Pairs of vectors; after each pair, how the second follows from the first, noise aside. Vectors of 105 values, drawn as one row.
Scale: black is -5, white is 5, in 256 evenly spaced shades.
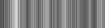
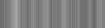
shrunk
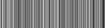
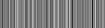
shuffled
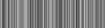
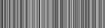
shuffled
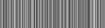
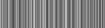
shuffled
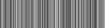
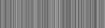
shrunk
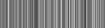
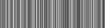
shuffled
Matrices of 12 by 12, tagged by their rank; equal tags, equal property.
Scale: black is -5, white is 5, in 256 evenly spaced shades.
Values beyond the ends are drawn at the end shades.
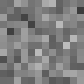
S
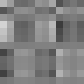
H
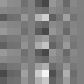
H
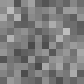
S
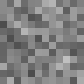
S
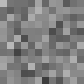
S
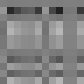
H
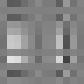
H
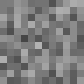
S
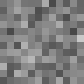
S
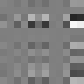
H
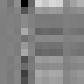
H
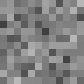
S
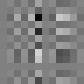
H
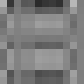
H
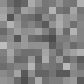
S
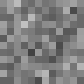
S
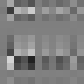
H
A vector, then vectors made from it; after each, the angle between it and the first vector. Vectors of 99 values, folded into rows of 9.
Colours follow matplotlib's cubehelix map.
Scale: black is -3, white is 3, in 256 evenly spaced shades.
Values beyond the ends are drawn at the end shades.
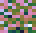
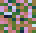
partly aligned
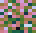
nearly parallel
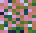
nearly parallel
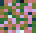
partly opposed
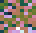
nearly opposite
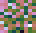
nearly parallel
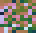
partly aligned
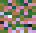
nearly opposite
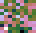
partly aligned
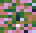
orthogonal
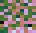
nearly opposite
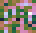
orthogonal
